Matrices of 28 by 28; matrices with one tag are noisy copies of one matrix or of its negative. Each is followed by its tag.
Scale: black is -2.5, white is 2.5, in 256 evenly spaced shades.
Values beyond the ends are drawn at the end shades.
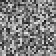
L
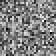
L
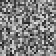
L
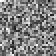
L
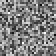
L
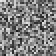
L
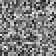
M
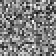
M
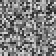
M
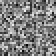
M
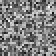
M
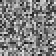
M
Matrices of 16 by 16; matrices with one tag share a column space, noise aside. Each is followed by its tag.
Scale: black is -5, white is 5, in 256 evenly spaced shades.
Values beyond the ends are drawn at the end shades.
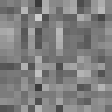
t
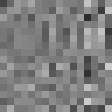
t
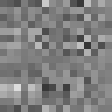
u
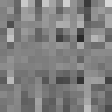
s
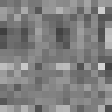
t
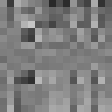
s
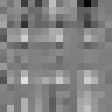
s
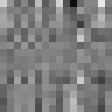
s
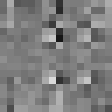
s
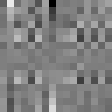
s
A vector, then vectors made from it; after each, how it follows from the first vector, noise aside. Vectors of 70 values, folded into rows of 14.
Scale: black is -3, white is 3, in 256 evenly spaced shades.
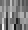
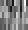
reversed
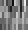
reversed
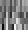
negated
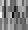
wrapped around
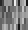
wrapped around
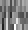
negated
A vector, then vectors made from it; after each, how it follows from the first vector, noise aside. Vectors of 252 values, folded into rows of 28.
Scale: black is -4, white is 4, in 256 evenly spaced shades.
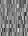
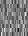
negated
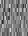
reversed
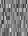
reversed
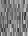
sign-scrambled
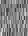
sign-scrambled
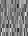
negated
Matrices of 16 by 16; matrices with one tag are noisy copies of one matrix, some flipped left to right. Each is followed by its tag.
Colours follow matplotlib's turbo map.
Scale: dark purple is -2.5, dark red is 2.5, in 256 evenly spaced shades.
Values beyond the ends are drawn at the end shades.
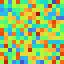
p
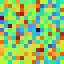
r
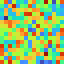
p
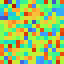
p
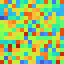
p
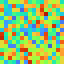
r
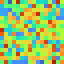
p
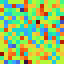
r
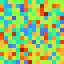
r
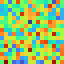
p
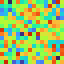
p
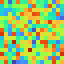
p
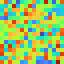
p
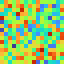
r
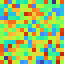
p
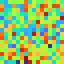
r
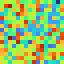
r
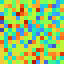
r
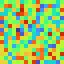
r
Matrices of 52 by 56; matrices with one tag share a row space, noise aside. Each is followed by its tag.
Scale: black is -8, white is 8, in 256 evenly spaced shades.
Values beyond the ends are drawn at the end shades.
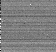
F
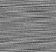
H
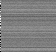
F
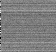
F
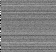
F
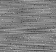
H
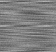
H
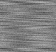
H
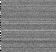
F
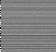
F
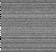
F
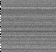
F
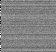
F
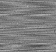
H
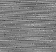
H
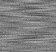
H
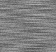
H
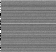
F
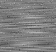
H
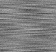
H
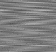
H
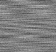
H
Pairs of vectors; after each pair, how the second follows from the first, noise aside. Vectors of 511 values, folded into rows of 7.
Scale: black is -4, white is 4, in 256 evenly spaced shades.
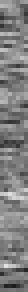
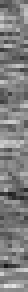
negated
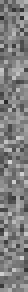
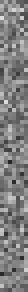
negated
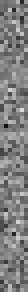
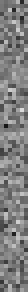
copied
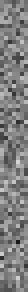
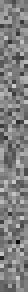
copied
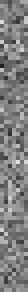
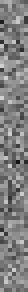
negated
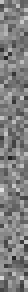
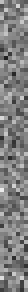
copied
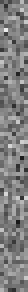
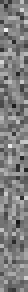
copied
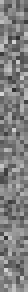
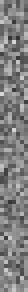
copied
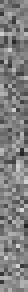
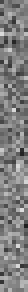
copied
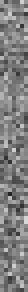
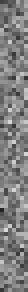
shuffled
